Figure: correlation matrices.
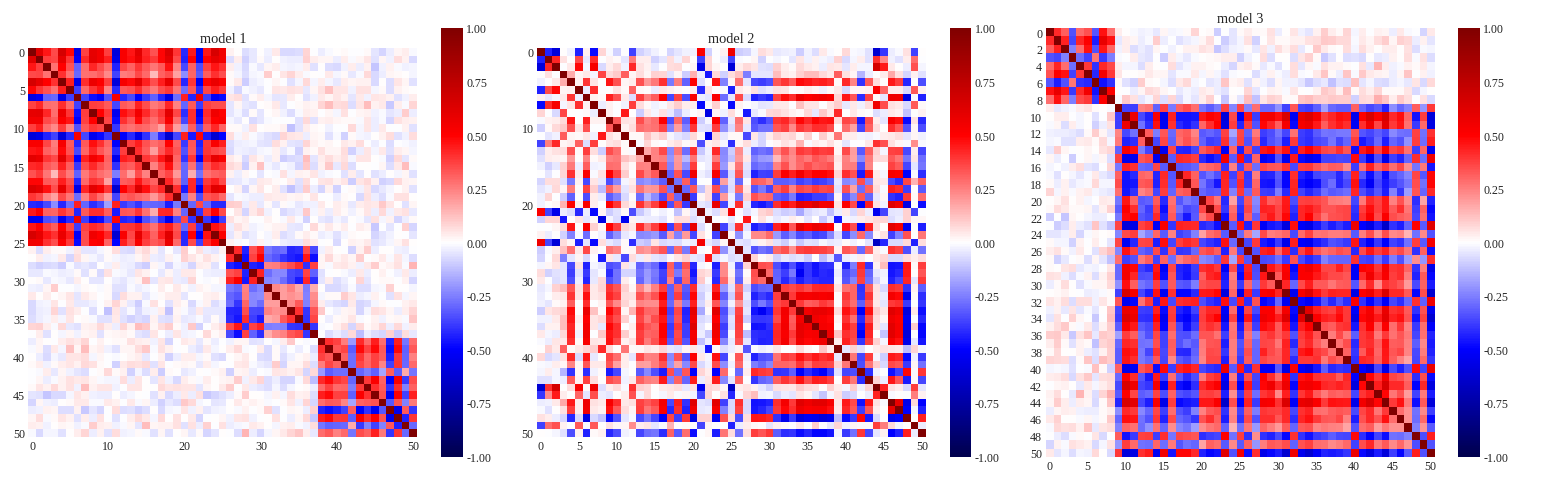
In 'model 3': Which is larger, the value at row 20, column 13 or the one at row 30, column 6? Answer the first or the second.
the second
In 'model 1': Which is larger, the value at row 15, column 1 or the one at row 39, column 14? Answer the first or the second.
the first
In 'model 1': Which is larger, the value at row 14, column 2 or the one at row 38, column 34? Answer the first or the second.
the first
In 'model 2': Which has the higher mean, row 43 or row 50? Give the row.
43
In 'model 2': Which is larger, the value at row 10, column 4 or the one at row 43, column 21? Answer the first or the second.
the first
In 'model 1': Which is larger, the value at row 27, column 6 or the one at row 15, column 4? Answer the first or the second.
the second
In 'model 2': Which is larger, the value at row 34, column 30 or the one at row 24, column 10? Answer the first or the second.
the second
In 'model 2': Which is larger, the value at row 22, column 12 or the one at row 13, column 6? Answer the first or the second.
the second
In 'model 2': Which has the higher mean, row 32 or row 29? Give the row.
32
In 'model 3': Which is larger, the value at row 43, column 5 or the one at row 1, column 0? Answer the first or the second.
the second
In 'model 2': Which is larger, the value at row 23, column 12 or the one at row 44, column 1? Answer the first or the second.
the second
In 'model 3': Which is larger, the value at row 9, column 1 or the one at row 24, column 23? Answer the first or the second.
the first
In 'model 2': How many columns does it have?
51
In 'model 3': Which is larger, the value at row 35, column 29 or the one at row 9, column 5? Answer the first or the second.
the first
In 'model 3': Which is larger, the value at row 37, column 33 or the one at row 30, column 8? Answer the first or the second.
the first
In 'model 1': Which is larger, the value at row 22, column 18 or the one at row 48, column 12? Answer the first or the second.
the second
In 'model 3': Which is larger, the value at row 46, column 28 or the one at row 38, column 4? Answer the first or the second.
the first
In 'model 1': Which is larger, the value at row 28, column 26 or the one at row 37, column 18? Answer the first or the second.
the second
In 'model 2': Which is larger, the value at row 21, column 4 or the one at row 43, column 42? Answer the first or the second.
the first
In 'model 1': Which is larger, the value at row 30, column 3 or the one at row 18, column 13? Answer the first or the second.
the second
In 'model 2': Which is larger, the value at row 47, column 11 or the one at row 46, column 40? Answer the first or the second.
the second
